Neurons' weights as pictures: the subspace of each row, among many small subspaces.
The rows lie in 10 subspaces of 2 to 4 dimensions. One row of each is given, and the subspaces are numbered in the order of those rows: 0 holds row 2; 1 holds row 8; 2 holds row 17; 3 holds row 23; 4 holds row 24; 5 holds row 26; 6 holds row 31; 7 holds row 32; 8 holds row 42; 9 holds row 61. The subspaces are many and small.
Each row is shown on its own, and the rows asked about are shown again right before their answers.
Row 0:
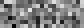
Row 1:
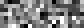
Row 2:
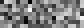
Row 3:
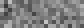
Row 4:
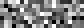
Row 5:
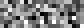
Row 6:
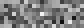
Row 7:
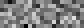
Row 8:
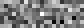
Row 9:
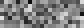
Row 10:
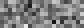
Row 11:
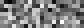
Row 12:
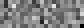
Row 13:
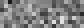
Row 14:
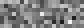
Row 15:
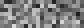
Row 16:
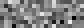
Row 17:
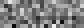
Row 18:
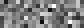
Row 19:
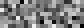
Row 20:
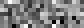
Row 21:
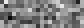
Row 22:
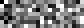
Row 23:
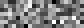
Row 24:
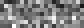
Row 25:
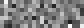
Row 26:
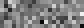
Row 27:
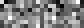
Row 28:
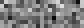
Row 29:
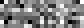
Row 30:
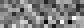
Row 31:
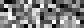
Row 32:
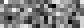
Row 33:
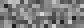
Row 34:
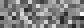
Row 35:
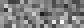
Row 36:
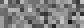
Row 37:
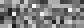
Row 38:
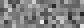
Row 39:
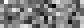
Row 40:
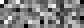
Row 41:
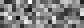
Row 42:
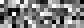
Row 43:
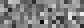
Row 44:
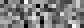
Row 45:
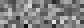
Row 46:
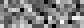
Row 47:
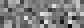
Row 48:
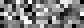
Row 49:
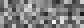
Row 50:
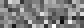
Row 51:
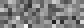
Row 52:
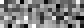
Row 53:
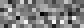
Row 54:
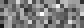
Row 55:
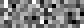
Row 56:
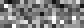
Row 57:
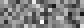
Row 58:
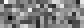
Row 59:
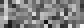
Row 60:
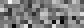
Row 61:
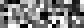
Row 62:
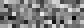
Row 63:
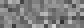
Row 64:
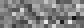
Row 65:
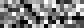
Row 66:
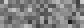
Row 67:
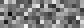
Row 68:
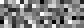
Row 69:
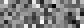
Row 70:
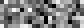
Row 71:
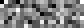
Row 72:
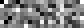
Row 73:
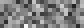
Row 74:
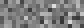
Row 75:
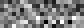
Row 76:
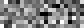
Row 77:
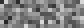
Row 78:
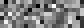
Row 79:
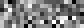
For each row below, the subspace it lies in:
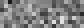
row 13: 9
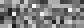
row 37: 8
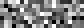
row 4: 4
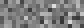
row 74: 6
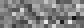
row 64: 7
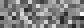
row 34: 0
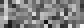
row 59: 9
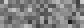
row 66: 2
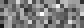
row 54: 0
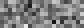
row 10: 3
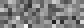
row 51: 3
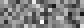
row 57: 5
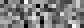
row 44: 0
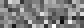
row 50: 2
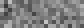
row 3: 9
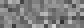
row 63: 2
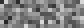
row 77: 8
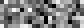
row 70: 7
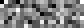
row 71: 8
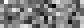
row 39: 7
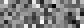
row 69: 5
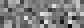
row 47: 6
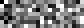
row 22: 8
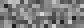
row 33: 4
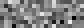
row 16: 4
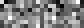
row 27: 4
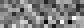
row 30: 7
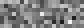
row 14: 1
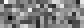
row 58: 2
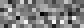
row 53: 0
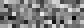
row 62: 1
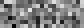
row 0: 2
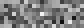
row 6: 1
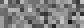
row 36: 2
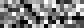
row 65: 7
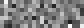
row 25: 9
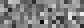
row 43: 5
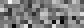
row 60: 9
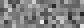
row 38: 5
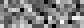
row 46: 7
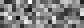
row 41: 0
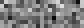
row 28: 4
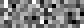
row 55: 5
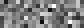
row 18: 6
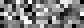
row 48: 0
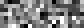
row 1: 9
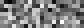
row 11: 6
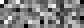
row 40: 8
